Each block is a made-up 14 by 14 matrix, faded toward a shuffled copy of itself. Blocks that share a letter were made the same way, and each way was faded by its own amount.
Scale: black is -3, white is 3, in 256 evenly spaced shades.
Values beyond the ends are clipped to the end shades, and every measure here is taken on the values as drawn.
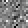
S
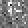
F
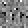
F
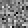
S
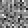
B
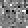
F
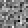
S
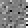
F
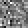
B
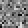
S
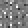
F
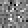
F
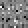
F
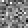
B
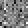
B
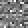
B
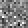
S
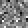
S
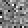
S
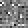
F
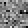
B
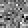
S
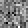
F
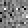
S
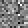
B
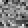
B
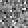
S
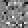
F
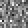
B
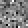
S
